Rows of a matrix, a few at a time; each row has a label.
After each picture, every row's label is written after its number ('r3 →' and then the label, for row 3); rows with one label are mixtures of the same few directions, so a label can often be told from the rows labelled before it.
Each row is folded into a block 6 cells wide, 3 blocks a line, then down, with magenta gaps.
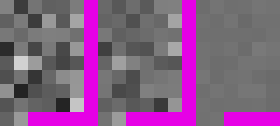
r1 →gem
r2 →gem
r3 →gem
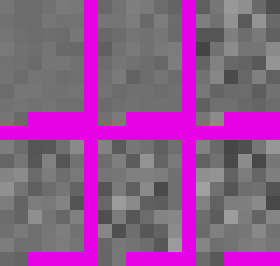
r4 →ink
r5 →ink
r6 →ink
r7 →ink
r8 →gem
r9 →ink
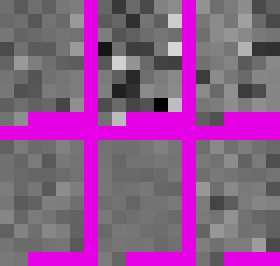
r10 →gem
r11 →gem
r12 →gem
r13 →gem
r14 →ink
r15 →gem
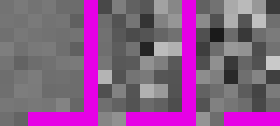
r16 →gem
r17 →gem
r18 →ink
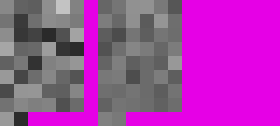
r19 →ink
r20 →ink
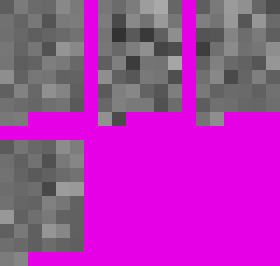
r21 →gem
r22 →ink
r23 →ink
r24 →gem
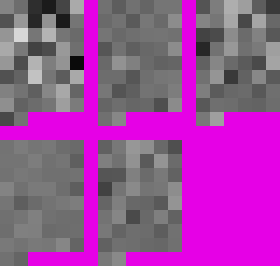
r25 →ink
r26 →gem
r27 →ink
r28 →gem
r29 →ink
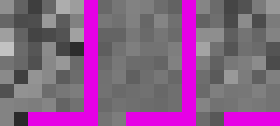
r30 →ink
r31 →ink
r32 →ink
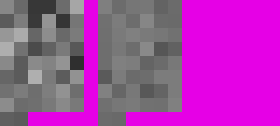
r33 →ink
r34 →gem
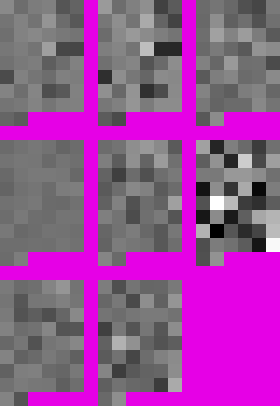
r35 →gem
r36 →gem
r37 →ink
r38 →ink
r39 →ink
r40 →gem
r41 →ink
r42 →gem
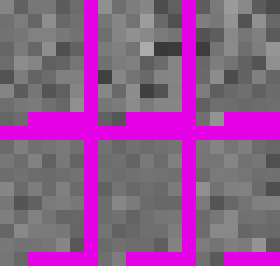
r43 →gem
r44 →gem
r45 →ink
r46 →gem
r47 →gem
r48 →gem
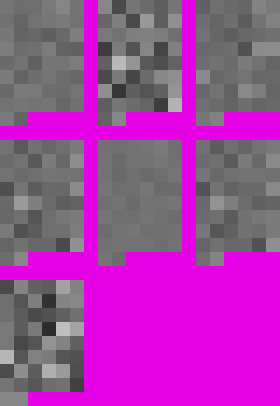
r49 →ink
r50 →gem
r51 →gem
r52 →gem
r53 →ink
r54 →gem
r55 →gem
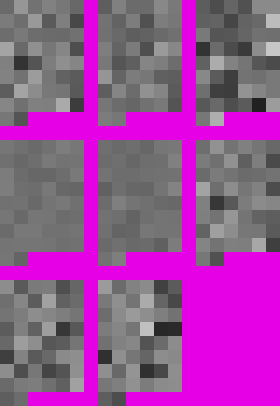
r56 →gem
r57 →gem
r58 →gem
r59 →ink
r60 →gem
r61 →gem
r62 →gem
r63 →gem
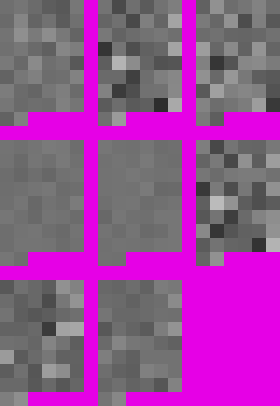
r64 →ink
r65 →gem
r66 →gem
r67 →ink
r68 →gem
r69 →gem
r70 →gem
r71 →gem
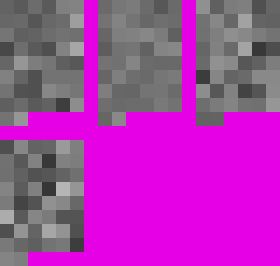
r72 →gem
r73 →ink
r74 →gem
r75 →gem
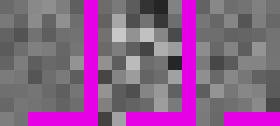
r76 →ink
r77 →ink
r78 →gem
